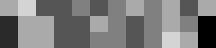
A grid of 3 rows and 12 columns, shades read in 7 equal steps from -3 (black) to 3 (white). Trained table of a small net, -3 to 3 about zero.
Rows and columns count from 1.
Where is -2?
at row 2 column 1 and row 3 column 1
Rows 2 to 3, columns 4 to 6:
-1 -1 1 / -1 -1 0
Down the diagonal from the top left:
1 1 1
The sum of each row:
2 -4 -3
